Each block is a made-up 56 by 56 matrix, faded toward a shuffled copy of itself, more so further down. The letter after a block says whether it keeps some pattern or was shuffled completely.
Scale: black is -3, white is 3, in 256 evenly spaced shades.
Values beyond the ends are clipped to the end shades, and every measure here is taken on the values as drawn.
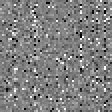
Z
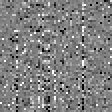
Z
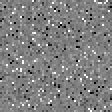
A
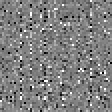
Z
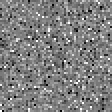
A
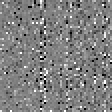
Z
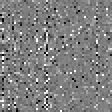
Z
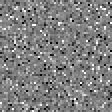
A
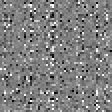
Z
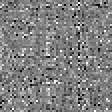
Z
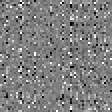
Z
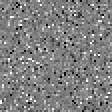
A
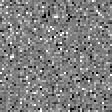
A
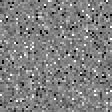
A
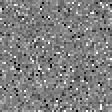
A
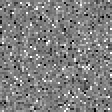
A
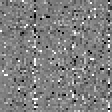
Z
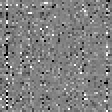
Z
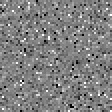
A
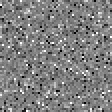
A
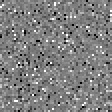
A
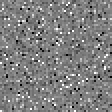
A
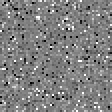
A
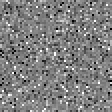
A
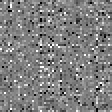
Z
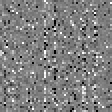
Z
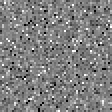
A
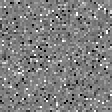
A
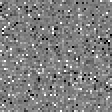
A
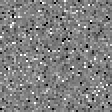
A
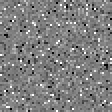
A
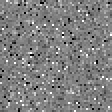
A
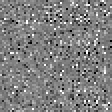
Z
